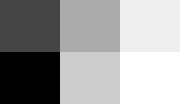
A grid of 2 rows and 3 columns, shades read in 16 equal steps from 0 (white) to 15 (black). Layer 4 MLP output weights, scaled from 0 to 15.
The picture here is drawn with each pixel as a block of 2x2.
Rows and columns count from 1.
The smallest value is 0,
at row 2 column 3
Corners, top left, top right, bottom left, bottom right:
11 1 15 0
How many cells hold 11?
1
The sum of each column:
26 8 1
